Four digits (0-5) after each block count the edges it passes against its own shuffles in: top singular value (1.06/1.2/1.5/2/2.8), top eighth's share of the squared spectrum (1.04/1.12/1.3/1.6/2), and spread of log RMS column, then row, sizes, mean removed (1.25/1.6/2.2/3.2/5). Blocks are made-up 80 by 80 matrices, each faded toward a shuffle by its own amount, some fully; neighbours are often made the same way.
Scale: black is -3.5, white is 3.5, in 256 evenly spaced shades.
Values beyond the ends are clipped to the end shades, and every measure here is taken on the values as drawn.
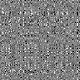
4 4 3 3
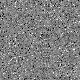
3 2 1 0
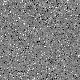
1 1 0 0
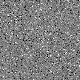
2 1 0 0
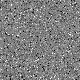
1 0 0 0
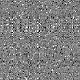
4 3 2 2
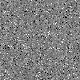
3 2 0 1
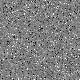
0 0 0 0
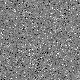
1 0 0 0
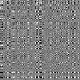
5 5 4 4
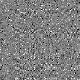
4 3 2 2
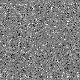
3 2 1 1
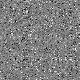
3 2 1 1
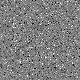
0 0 0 0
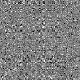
4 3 2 2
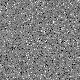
2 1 0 0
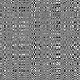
5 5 4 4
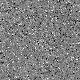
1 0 0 0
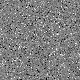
0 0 0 0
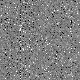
2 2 2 0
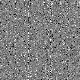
2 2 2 0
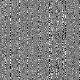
3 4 4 0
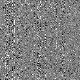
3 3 3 0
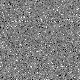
1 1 0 2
